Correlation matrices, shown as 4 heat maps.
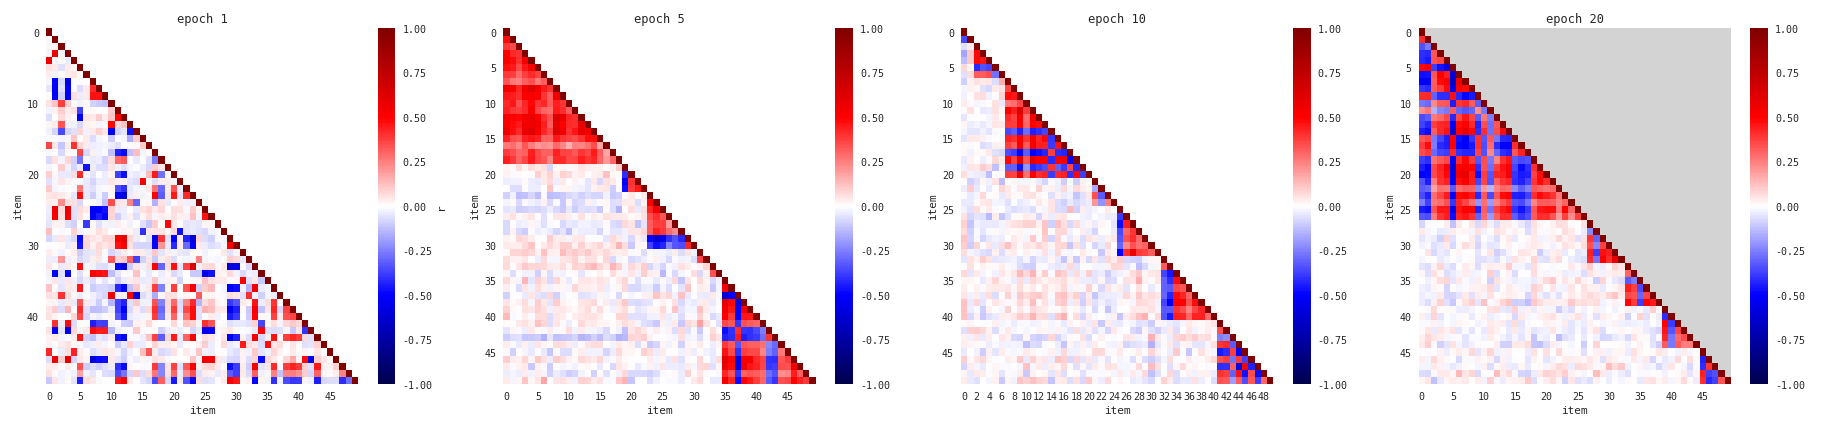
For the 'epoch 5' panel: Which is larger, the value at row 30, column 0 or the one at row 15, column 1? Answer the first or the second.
the second
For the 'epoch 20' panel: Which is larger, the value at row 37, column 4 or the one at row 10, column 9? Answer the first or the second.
the first
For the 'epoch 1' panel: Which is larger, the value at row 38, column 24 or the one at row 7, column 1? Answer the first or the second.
the first
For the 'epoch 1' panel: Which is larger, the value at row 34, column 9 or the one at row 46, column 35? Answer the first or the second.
the first
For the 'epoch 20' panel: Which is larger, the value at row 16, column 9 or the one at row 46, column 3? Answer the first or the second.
the first
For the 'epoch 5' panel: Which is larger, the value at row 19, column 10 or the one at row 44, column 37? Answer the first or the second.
the first
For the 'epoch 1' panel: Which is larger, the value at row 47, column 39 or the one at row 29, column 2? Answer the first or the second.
the first
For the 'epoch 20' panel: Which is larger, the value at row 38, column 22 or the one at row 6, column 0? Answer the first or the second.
the first
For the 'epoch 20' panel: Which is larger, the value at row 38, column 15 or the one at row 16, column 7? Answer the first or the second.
the first
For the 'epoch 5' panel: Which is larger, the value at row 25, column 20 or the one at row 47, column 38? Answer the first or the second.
the second
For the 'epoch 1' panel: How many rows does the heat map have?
50
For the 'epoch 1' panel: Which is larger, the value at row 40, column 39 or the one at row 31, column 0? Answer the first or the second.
the first
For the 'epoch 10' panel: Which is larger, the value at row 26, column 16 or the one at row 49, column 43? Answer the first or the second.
the first
